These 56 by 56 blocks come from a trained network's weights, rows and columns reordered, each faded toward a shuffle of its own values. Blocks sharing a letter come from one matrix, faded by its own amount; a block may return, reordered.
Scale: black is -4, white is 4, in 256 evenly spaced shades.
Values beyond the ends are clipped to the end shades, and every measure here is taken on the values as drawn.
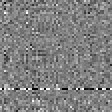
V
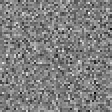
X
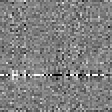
V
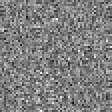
X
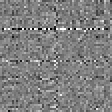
V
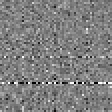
V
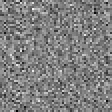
X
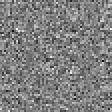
X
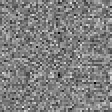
X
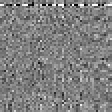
V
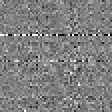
V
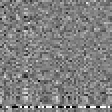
V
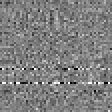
V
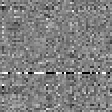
V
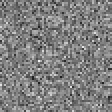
X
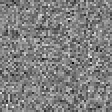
X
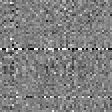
V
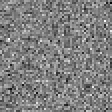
X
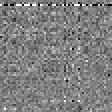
V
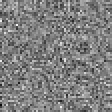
X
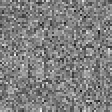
X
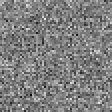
X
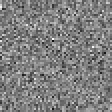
X
